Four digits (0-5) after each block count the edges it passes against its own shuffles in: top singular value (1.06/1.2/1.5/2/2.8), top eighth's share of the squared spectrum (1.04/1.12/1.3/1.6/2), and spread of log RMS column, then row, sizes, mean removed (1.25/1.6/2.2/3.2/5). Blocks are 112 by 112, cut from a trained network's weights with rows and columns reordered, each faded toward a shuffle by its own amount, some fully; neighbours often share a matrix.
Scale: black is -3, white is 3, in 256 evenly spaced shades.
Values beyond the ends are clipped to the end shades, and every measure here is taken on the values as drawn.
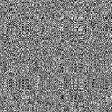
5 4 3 3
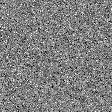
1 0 0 0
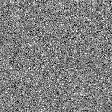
3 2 0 1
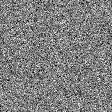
2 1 0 0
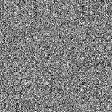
4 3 1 1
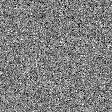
1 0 0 0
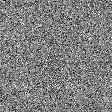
1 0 0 0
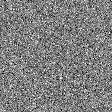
0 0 0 0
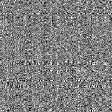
4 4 2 3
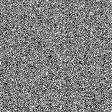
2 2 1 1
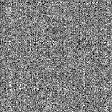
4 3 2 2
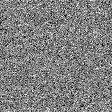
1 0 0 0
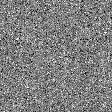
1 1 0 0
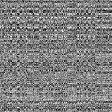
5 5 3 4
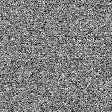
3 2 0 0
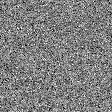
1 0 0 0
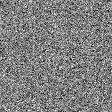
0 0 0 0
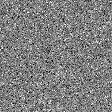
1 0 0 0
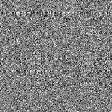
4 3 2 2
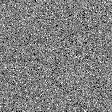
0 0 0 0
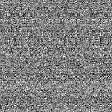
4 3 2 2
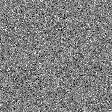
0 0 0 0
